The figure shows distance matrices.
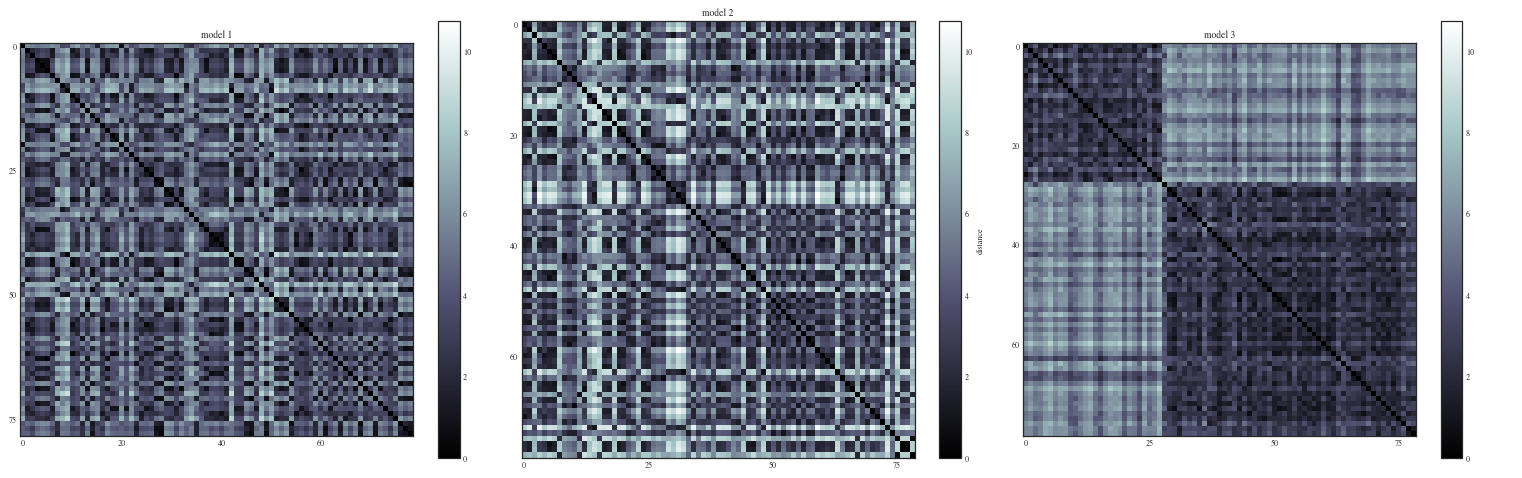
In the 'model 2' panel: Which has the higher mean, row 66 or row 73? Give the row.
73
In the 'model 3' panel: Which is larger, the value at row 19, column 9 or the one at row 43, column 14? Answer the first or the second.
the second
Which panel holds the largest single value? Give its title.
model 2
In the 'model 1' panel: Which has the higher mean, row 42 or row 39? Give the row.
42
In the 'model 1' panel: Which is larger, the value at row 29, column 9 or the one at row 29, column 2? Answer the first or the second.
the first
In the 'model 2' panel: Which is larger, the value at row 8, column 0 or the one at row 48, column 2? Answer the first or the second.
the first
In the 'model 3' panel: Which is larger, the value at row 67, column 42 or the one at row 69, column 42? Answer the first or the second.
the second
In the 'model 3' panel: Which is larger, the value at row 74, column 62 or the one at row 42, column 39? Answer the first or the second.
the second
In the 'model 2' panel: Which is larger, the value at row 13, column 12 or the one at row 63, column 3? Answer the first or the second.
the second
